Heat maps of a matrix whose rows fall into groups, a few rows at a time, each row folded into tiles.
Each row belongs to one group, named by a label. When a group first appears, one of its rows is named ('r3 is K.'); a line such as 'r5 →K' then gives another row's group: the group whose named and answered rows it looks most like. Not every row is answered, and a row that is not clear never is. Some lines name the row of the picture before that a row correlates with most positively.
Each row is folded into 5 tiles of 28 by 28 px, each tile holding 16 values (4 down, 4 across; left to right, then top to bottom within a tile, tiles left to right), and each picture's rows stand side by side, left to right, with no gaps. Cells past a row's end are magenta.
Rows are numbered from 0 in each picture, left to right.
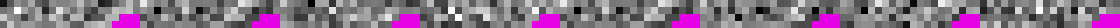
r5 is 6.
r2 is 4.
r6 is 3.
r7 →4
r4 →6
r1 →6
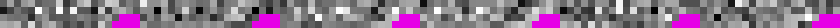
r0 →4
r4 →4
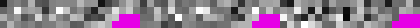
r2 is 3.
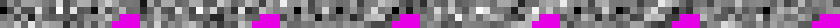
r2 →6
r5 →3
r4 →6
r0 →4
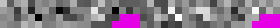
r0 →6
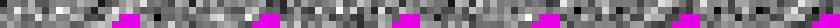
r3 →4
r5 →6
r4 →6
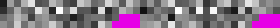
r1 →4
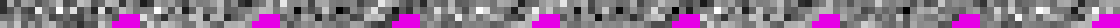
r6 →3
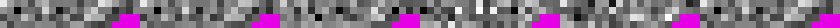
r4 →4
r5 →6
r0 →6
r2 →6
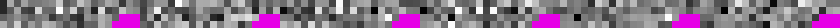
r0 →4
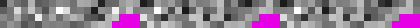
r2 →3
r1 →3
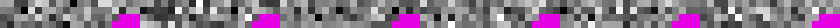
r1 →4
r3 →4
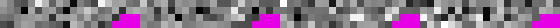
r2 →4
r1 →6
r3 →3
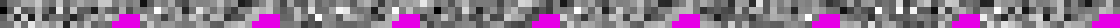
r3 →6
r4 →3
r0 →4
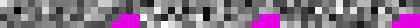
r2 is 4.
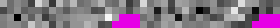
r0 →4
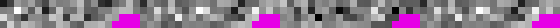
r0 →3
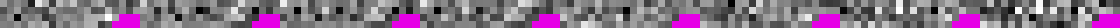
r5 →4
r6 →4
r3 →6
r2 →6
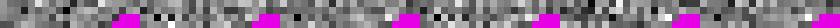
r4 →4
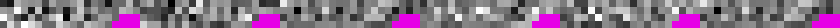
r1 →4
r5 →6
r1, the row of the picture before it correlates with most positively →4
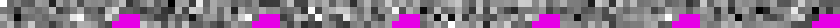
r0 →4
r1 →4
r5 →6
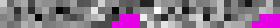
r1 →3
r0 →6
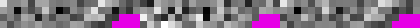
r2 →6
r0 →6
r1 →3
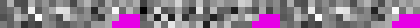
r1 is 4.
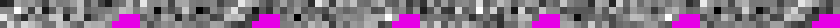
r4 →4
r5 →6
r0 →3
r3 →4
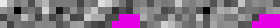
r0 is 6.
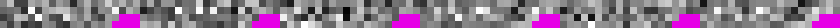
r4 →4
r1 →4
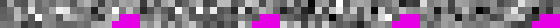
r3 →6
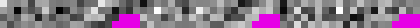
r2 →4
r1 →3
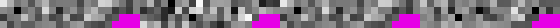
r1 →4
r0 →6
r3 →6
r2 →6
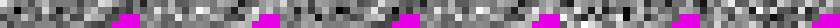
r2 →6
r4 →3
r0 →6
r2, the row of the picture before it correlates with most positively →3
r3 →3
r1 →3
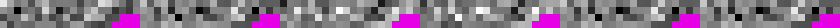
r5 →6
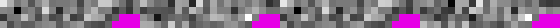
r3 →4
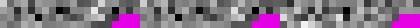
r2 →3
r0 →6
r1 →6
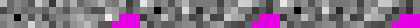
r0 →4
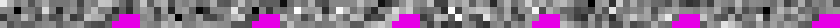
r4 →4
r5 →3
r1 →6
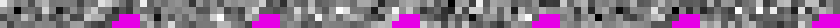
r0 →6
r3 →4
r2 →3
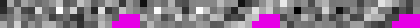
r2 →6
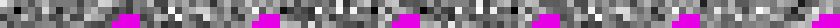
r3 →4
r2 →4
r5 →3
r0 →6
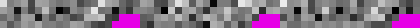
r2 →6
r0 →6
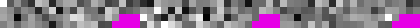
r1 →3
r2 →4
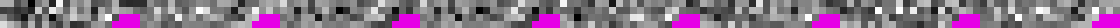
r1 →3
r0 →4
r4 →4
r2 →6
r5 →4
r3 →6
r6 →4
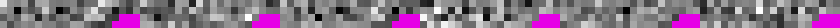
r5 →4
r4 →3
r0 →6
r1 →4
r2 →6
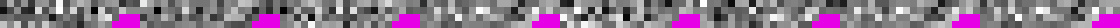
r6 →3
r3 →3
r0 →4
